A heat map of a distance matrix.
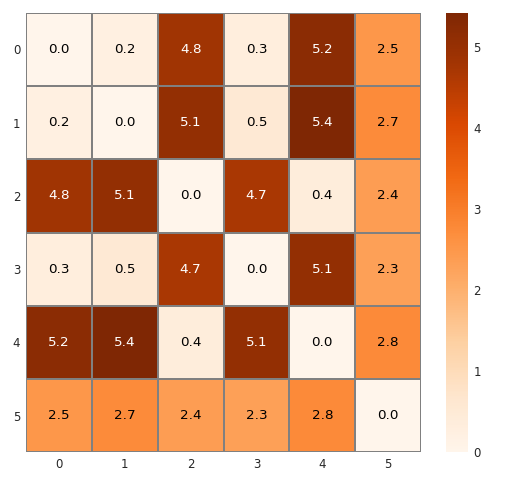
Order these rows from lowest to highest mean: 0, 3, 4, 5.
5, 3, 0, 4
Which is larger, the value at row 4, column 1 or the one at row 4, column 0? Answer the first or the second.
the first
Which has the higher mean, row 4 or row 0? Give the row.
4
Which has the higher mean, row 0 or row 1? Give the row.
1
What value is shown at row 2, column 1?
5.1
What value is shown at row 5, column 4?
2.8
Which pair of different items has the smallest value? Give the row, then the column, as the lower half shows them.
1, 0
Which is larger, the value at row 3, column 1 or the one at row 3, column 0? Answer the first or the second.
the first
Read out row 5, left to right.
2.5 2.7 2.4 2.3 2.8 0.0
